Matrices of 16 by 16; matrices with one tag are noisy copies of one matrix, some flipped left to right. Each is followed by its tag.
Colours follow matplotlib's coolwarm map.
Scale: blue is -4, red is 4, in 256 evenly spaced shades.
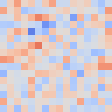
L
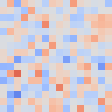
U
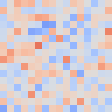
L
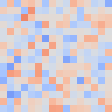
U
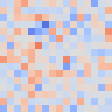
L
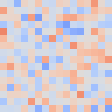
L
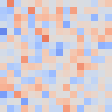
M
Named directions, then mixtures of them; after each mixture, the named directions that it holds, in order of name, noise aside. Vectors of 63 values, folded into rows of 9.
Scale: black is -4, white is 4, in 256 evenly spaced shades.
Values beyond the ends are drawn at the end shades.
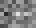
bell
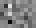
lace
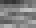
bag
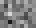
lace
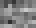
bag, lace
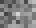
bag, bell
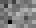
bag, bell, lace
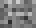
bag, bell, lace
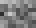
bag, bell, lace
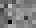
bag, bell, lace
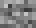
bag, bell, lace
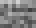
bag, lace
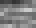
bag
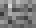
bag, lace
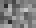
bag, lace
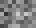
bell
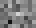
bell, lace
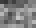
bag, bell
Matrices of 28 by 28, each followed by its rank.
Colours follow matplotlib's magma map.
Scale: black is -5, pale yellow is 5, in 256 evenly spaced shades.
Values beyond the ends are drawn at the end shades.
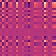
one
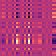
one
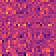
five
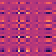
one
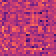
five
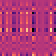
one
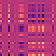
one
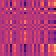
one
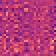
five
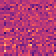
five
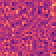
five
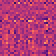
five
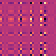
one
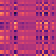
one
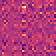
five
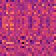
five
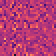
five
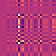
one
